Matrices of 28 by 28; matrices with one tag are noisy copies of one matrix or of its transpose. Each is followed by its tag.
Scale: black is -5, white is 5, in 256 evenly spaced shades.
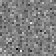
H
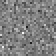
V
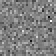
H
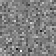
H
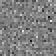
H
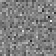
H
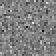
V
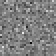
V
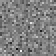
H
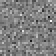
H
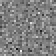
H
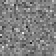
V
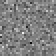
V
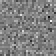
H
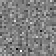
H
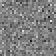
H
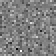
H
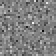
V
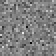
V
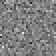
V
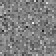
V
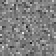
V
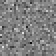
V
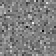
V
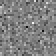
V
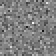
V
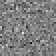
V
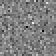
V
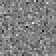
V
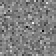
V
